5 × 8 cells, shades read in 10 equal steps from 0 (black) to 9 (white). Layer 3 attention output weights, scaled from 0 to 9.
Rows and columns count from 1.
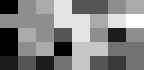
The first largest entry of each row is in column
4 8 5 5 5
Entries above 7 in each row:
1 4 1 0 0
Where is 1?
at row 3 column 7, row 5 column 1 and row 5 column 3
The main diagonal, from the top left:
0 5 5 0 7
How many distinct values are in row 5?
5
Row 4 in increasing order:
0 0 4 4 5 6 7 7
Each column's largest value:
5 6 6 8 8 7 8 9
